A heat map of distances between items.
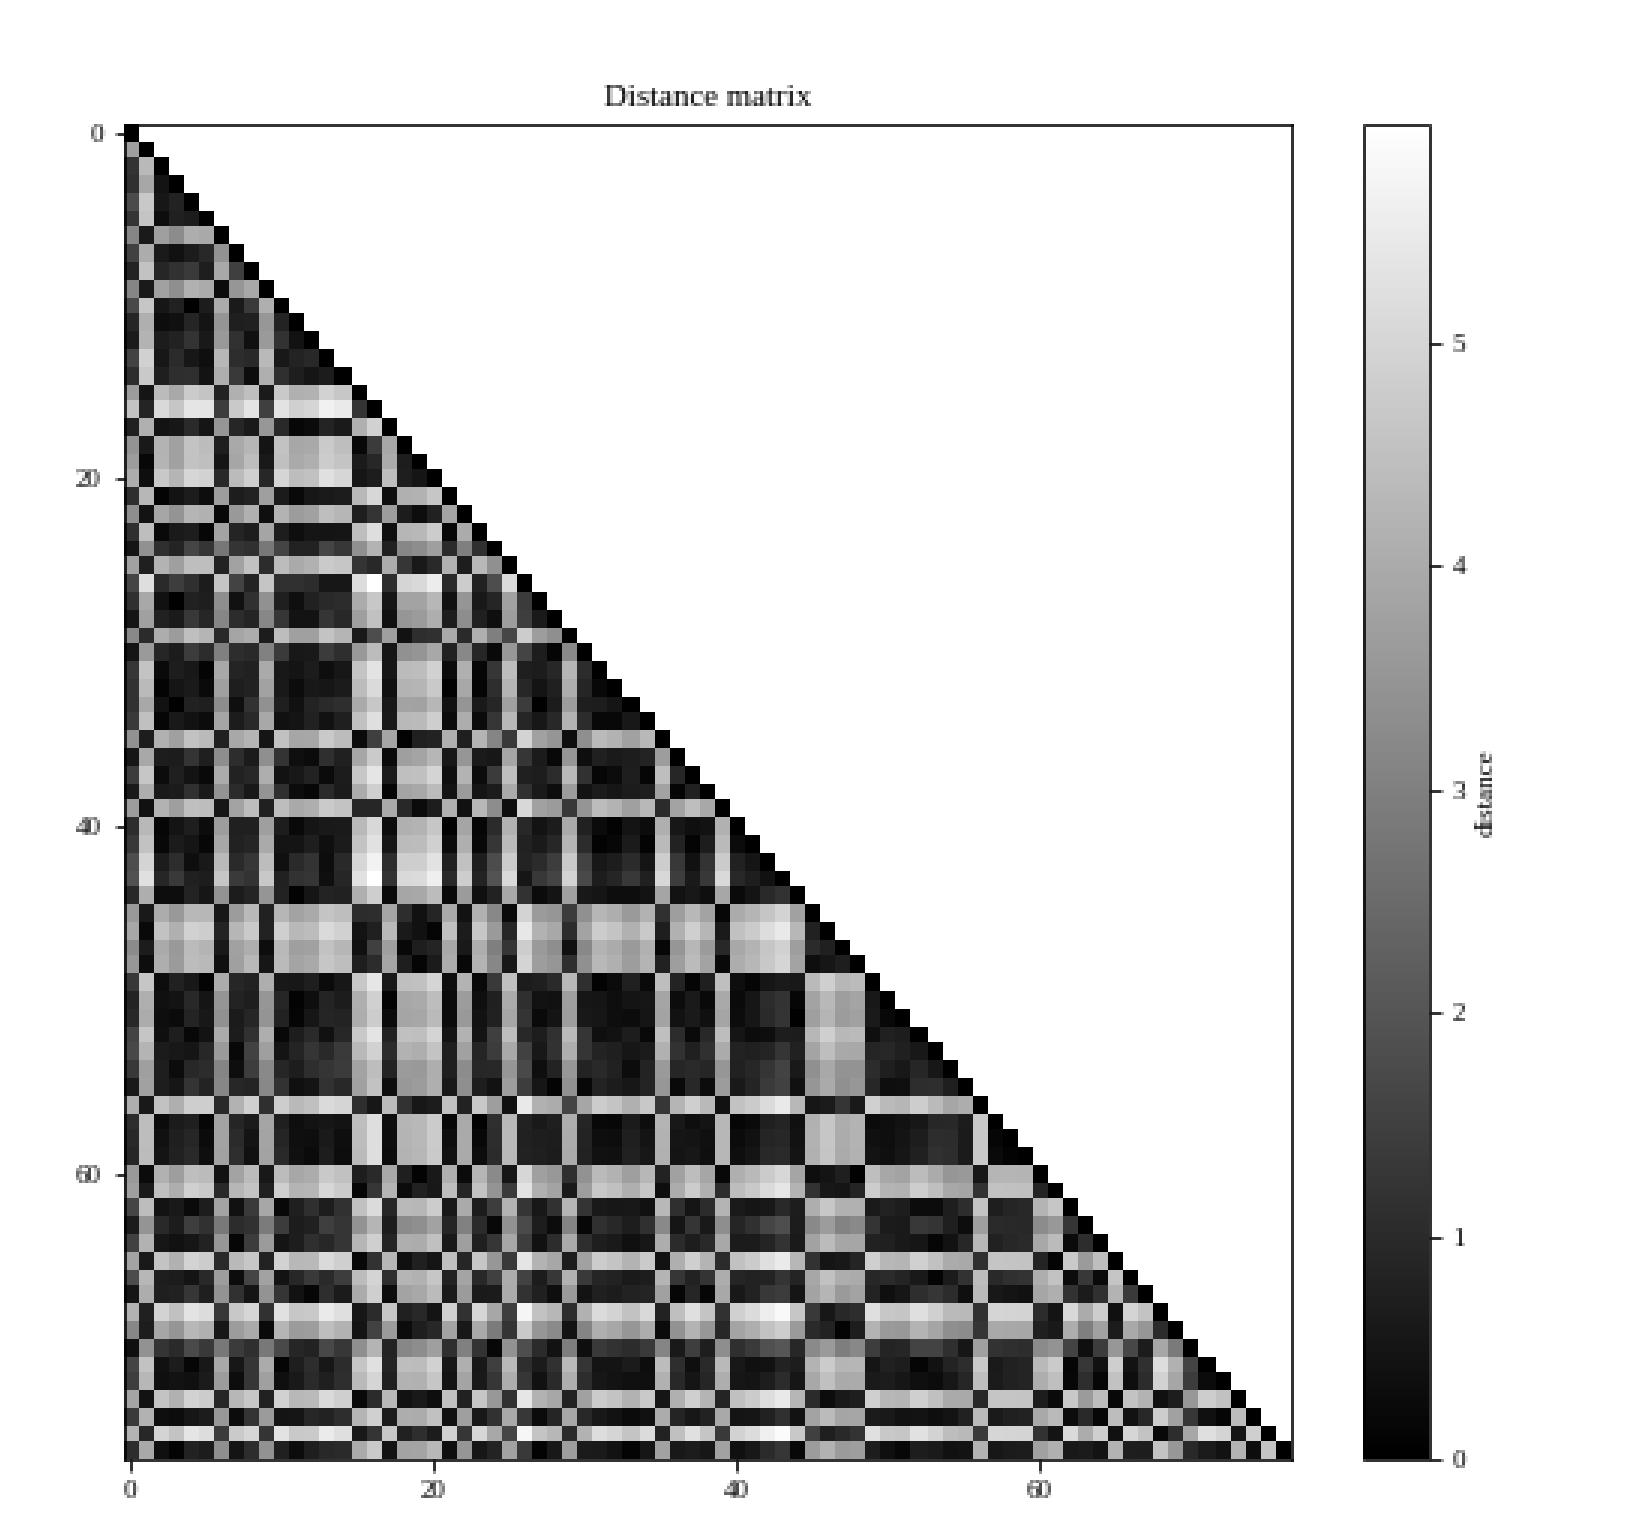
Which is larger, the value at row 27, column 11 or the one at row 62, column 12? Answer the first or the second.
the second
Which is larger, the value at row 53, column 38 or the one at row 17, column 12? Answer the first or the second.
the first
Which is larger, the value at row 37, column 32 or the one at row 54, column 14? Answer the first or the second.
the second
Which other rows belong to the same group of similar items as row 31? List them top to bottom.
0, 2, 3, 4, 5, 7, 8, 10, 11, 12, 13, 14, 17, 21, 23, 24, 26, 27, 28, 30, 32, 33, 34, 36, 37, 38, 40, 41, 42, 43, 44, 49, 50, 51, 52, 53, 54, 55, 57, 58, 59, 62, 63, 64, 66, 67, 70, 71, 72, 74, 76
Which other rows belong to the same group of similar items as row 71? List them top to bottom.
0, 2, 3, 4, 5, 7, 8, 10, 11, 12, 13, 14, 17, 21, 23, 24, 26, 27, 28, 30, 31, 32, 33, 34, 36, 37, 38, 40, 41, 42, 43, 44, 49, 50, 51, 52, 53, 54, 55, 57, 58, 59, 62, 63, 64, 66, 67, 70, 72, 74, 76
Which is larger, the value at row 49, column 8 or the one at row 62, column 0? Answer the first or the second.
the second
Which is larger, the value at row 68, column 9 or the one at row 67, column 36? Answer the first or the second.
the first
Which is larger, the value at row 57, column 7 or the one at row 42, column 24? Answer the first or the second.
the second
